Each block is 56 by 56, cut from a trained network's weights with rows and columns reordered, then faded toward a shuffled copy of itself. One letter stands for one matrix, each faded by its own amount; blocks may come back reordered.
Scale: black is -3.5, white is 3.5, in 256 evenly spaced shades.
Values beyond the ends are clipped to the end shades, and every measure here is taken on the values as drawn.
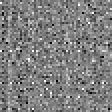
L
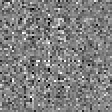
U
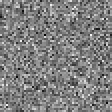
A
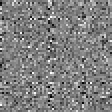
U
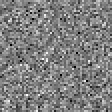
A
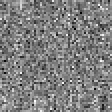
A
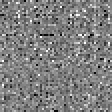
L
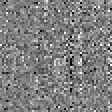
U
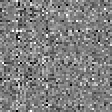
U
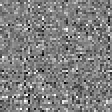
U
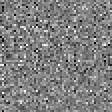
U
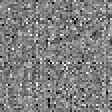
L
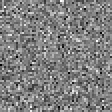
A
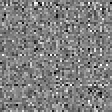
U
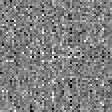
U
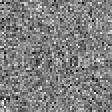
A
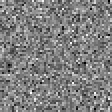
A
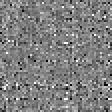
L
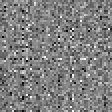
U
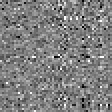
U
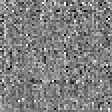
L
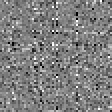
U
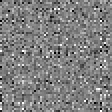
U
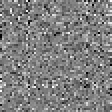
U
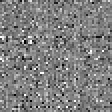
L
